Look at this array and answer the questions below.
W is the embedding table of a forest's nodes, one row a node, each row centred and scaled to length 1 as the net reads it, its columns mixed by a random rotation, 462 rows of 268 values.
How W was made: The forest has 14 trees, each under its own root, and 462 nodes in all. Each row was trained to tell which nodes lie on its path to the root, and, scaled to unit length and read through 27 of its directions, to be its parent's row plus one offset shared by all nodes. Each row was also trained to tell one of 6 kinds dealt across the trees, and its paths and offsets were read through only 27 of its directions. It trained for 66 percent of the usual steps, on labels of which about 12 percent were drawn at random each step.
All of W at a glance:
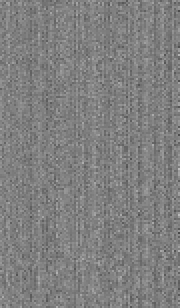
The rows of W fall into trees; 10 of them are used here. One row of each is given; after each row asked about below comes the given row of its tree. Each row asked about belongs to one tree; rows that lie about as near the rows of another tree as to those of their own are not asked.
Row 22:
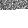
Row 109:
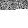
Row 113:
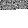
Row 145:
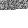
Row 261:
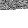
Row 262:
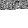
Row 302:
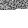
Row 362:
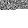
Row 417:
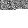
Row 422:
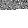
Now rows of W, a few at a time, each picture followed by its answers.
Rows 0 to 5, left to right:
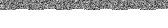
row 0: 109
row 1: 262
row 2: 145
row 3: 417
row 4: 261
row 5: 261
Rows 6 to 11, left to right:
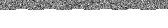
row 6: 22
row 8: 109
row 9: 261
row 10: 302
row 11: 422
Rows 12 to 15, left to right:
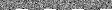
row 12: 302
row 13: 417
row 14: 262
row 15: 113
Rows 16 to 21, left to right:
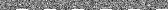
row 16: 113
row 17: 422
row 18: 262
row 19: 417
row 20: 417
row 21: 422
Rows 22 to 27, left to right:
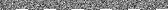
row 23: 261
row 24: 22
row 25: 109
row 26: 417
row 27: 261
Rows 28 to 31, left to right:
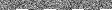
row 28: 109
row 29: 261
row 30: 262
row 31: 261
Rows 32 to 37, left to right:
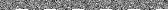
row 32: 261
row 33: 422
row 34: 417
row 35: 22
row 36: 22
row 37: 417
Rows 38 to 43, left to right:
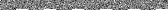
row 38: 113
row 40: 113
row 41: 22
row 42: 422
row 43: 417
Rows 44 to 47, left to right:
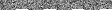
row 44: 22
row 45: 262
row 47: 109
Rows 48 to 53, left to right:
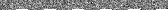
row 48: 145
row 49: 302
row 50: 417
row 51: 417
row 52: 261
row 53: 113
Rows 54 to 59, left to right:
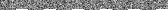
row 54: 417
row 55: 302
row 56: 261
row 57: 261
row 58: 262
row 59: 417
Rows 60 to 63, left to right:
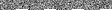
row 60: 145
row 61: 113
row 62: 22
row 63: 109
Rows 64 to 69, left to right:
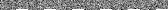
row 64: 417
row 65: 417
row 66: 422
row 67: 113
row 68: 302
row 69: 302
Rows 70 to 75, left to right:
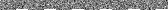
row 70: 362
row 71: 113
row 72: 302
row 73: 109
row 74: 261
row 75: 22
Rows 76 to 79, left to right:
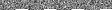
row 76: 22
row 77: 113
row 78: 22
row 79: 109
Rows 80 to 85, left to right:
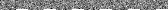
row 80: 417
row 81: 109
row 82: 302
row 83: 22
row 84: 302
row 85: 145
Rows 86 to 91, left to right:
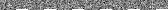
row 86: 362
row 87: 417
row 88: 422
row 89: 422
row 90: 109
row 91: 417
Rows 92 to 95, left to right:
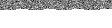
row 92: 113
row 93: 261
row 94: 261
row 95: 417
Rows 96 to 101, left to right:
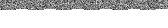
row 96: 113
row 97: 261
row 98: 302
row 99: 302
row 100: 113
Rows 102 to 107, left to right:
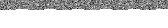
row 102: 362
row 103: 113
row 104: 113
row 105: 109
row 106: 113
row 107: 302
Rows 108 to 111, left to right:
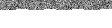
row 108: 302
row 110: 262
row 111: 109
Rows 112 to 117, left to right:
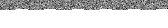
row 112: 302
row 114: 261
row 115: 261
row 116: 145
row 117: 422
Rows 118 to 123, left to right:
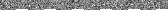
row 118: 22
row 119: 109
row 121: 113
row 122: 262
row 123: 262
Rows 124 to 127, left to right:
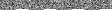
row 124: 109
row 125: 109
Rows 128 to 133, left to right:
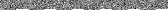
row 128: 22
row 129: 422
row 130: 422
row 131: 262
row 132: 109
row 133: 261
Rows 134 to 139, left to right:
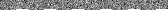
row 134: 417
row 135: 22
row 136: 22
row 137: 422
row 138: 109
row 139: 262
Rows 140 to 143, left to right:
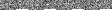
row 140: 113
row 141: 262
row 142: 302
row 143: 113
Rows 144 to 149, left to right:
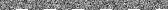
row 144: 417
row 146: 109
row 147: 109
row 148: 22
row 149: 262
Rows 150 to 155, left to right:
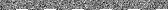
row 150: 113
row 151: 261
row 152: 109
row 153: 109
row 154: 22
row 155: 262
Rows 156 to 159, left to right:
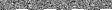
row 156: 262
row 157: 109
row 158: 262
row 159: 422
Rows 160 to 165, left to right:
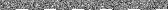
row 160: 22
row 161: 362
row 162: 302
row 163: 262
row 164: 261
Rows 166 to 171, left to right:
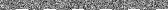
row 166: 109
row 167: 262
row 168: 262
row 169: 109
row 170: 417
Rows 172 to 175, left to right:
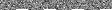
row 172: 109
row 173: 262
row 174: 109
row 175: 113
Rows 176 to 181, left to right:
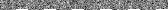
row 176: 417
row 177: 145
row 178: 262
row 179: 113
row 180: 262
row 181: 113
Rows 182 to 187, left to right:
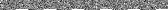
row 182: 109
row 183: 261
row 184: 261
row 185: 417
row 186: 22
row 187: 113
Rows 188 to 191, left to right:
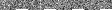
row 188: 262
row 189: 417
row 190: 422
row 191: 113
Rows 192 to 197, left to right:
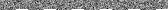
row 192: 262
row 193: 145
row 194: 22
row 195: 109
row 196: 113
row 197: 362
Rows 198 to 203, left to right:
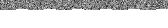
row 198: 417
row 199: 109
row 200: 302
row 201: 422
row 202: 417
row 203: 109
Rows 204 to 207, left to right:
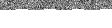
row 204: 145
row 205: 262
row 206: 417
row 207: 417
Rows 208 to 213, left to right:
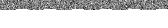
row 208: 422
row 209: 22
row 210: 262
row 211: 302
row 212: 302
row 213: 422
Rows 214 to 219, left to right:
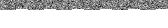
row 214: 417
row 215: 145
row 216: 113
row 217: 261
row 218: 302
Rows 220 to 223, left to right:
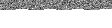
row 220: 22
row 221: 113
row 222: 109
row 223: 261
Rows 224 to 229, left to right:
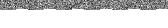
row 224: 417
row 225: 261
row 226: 302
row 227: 417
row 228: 261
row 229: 109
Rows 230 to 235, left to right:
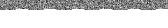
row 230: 302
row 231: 302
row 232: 417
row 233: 262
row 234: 109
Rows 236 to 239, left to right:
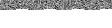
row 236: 113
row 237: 262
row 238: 261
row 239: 113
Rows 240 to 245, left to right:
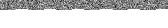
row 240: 145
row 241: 417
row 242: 113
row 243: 261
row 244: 22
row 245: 113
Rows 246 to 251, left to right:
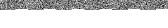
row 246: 145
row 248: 261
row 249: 109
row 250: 261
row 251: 109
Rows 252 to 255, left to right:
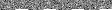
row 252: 261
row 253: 261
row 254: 22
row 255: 145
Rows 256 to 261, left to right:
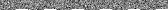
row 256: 22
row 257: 302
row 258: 262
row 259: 109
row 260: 109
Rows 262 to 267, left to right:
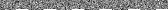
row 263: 22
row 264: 109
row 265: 261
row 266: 302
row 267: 422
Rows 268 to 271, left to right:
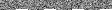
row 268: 261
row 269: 302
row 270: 417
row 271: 262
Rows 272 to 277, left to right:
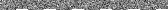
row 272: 422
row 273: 261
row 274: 302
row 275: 109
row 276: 145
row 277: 113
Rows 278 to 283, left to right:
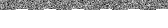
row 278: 145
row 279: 261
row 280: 261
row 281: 109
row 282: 261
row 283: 422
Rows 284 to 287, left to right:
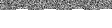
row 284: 417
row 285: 302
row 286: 422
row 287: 109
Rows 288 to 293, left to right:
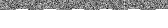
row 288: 261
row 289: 145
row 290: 22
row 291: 109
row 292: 417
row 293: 22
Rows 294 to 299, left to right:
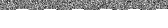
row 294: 422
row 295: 422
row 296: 113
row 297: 302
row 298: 262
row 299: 262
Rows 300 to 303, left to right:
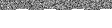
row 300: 109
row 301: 22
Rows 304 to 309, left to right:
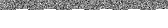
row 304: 262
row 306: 145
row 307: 261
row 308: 362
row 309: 109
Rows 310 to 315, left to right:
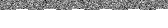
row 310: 113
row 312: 261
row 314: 262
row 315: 417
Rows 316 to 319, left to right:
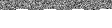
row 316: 417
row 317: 145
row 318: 109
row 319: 302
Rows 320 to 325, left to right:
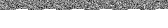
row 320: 261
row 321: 302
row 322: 302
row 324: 22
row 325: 262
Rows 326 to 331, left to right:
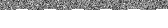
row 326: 422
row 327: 262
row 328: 109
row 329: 145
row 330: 145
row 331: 422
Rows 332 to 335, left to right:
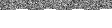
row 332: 261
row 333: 417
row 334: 262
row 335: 261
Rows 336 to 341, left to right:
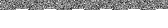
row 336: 261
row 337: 261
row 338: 422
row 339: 261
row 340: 261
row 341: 261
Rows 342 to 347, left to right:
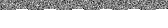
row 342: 262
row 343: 22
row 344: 422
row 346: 109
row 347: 109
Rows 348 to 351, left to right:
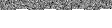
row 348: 422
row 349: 362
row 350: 417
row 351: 302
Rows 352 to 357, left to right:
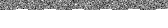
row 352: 261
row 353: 145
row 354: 262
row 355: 109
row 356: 261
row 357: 302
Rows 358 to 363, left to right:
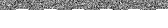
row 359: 22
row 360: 422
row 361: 262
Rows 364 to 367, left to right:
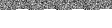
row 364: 422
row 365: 262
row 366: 262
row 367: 22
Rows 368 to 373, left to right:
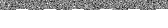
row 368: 109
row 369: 422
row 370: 262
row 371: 302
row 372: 22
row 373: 145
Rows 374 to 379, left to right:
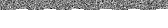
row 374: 109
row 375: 302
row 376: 302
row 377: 302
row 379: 417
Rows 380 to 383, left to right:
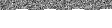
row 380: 22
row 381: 113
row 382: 417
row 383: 422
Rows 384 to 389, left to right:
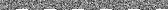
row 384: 422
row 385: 422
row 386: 362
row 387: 417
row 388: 113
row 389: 113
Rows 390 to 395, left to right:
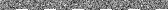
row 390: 262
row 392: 262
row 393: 422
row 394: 302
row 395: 109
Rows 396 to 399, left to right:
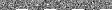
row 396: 145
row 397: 262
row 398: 22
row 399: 362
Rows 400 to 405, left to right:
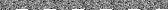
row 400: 22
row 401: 261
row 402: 113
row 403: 261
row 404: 113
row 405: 262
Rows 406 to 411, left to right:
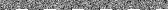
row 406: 262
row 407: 145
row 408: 422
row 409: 417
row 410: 262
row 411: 417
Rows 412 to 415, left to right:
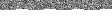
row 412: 417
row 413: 261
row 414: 417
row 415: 113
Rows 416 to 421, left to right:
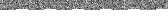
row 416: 422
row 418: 417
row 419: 422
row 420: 417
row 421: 417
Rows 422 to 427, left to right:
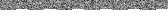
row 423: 302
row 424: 417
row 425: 417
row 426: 422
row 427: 417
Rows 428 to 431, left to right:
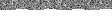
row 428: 302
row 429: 113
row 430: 422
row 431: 109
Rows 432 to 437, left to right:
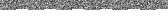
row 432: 422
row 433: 422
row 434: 422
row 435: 417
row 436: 422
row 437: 362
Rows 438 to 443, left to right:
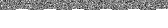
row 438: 109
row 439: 109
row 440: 113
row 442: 262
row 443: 362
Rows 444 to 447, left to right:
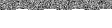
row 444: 262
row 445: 22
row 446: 262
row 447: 262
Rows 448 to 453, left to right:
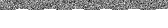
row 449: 22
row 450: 262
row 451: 113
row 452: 302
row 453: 22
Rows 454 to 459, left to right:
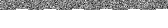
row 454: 261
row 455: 22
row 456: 22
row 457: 417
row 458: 417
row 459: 262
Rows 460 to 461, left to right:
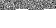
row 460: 262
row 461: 261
